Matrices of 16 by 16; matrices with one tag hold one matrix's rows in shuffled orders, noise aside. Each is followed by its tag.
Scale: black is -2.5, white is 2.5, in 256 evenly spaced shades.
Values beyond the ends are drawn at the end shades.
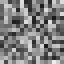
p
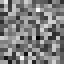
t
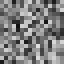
p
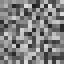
p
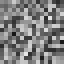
p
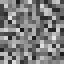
t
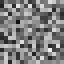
t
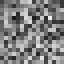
p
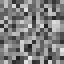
p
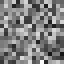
p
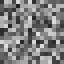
t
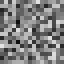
t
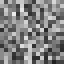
p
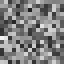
t
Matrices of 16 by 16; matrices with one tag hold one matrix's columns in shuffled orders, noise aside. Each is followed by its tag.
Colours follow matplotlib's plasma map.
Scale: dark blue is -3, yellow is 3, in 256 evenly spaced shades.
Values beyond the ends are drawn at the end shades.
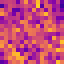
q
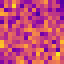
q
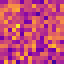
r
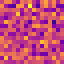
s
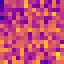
q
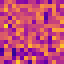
r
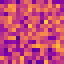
r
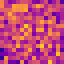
r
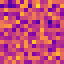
s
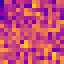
q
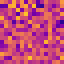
s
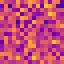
s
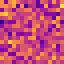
s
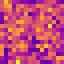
r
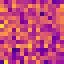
r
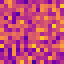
r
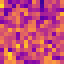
q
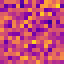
s
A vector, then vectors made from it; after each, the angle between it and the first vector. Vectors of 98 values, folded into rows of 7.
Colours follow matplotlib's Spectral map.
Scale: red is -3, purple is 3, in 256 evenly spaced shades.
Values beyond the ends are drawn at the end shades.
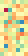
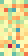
partly aligned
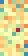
orthogonal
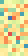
partly aligned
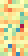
orthogonal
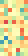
partly opposed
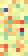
nearly opposite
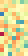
partly aligned
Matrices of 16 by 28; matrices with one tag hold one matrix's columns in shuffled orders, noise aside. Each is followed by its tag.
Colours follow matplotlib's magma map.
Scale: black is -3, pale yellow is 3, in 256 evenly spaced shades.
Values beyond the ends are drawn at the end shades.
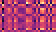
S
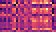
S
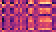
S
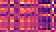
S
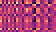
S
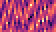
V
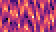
V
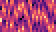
V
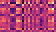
S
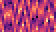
V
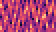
V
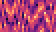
V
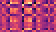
S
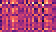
S
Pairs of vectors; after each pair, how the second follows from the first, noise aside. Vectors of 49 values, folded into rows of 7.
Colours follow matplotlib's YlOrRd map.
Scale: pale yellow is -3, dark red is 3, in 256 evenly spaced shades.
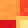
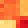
negated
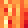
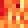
reversed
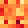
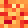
shuffled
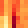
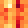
wrapped around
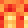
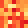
shuffled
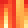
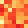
shuffled
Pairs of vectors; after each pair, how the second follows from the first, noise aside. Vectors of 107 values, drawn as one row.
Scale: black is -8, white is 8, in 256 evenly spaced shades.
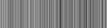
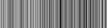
scaled up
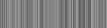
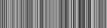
scaled up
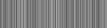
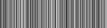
scaled up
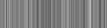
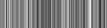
scaled up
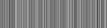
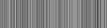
sign-scrambled
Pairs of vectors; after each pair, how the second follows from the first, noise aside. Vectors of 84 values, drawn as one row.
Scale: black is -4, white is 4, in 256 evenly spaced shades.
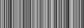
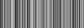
reversed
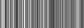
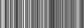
copied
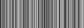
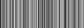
copied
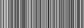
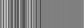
partly zeroed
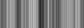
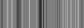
partly zeroed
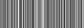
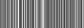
copied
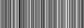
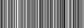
reversed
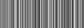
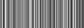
wrapped around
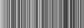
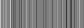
partly zeroed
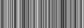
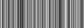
reversed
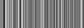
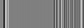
partly zeroed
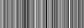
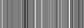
partly zeroed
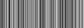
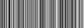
copied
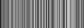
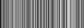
copied
